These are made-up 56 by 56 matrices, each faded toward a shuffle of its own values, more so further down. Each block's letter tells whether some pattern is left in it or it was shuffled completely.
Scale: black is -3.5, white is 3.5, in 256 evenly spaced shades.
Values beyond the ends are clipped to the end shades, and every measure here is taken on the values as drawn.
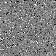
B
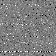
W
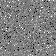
B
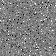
B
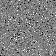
B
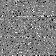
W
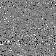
W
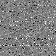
W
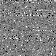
W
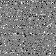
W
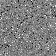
B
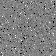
B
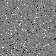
B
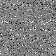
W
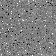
B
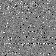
W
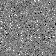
B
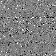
W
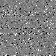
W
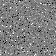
B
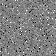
B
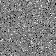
B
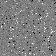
B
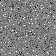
B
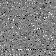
W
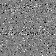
W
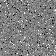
B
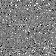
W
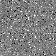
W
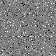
W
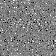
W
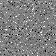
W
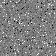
B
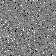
B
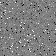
B
